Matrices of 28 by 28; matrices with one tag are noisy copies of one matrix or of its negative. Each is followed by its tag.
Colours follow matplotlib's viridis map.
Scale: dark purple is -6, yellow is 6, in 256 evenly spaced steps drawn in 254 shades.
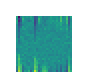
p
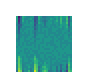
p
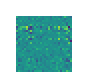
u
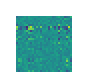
u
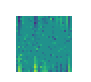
p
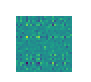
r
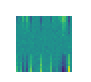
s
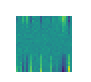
s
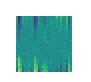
p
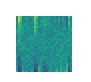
p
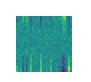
s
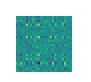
r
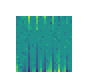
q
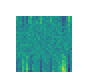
s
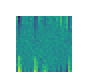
p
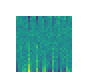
q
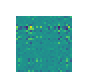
u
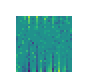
q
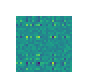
r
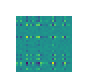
r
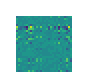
u
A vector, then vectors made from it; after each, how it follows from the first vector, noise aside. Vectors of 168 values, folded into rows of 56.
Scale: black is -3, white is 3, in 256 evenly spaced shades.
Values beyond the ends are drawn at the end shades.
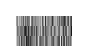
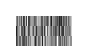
reversed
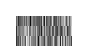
negated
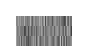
shrunk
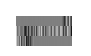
partly zeroed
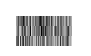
wrapped around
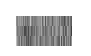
shrunk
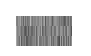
shrunk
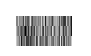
copied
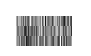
copied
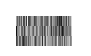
reversed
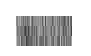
shrunk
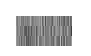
shrunk
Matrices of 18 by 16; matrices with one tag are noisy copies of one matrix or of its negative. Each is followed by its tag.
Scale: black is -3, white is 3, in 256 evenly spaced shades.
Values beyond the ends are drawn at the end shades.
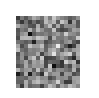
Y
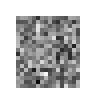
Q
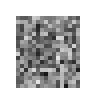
Q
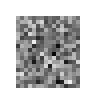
Y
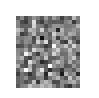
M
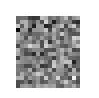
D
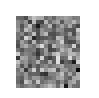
Q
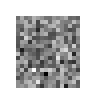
Q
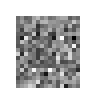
Q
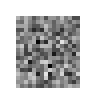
M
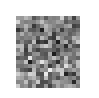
M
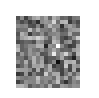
Y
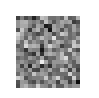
D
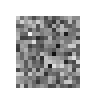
Y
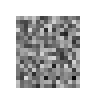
D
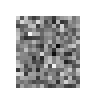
Y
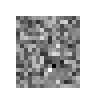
Y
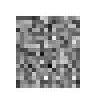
D
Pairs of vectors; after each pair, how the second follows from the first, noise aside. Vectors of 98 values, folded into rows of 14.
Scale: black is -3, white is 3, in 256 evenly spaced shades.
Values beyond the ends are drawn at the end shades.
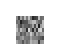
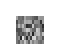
wrapped around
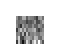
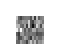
wrapped around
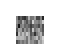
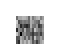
wrapped around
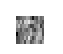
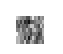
negated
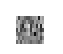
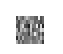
negated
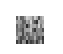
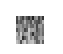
reversed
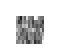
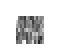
reversed
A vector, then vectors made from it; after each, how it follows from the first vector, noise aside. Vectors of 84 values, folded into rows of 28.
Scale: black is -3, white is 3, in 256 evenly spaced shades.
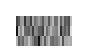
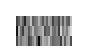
sign-scrambled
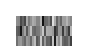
wrapped around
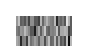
wrapped around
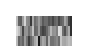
sign-scrambled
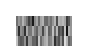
wrapped around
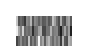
sign-scrambled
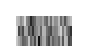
sign-scrambled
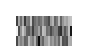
sign-scrambled
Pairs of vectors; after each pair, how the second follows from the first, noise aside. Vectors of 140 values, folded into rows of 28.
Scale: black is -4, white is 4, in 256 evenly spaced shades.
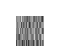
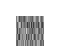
wrapped around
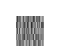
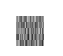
reversed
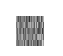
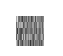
reversed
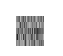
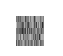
reversed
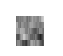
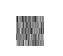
shuffled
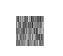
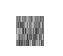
reversed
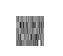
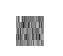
reversed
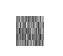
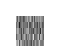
reversed
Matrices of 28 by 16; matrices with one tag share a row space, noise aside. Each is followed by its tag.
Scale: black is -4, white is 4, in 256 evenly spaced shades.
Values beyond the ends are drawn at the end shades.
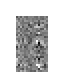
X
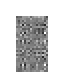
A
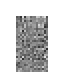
A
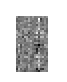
X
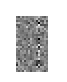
X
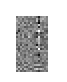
X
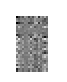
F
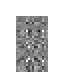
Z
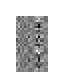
X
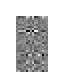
Z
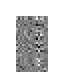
X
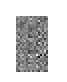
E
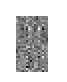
Z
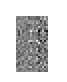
E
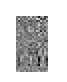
E
